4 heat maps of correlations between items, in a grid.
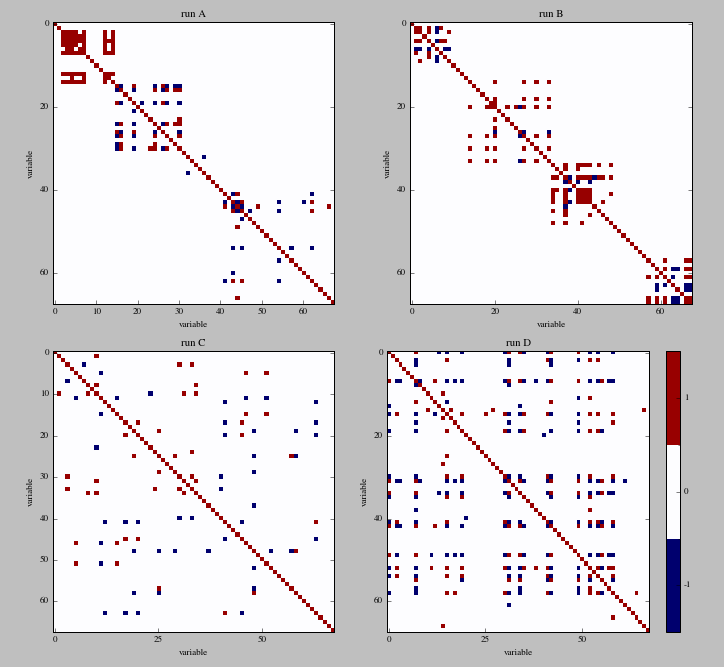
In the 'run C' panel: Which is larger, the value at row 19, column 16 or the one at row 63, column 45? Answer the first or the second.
the first
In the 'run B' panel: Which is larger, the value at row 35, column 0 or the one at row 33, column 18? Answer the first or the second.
the second
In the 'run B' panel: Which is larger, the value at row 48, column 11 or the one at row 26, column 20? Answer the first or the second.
the first
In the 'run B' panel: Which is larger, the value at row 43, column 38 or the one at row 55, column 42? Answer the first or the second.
the second
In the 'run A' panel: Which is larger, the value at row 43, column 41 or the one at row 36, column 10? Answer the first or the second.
the second
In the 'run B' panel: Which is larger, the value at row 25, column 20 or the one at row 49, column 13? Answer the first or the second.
the first
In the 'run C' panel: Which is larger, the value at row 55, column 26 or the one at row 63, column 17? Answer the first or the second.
the first
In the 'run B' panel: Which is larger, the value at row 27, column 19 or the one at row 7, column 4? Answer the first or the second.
the second
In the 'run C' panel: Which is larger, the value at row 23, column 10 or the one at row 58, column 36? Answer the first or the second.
the second
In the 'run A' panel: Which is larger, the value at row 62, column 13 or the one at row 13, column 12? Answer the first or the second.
the second
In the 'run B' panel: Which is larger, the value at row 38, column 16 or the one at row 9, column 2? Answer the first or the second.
the second
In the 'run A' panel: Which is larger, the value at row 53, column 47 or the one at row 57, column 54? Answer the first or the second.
the first
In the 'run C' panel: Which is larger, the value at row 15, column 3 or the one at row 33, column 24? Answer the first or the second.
the second
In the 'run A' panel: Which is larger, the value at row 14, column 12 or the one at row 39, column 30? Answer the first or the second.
the first
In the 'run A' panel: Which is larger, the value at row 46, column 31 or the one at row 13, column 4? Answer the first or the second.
the second
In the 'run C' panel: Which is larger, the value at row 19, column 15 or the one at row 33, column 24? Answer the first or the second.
the second
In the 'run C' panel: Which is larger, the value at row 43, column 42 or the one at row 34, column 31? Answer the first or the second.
the second
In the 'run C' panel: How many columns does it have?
68
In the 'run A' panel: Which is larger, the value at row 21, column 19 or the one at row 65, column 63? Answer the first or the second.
the second
